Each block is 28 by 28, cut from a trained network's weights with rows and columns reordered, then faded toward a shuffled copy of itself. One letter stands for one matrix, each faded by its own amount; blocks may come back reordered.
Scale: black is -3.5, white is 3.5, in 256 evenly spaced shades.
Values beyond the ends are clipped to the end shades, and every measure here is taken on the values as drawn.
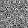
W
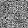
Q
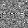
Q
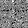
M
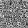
W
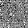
M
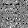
M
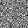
Q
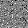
M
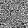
W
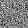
Q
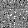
M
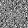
Q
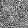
W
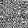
Q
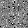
M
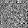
Q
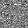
Q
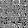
M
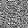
W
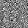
W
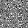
M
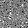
M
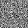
Q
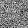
Q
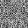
W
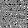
M
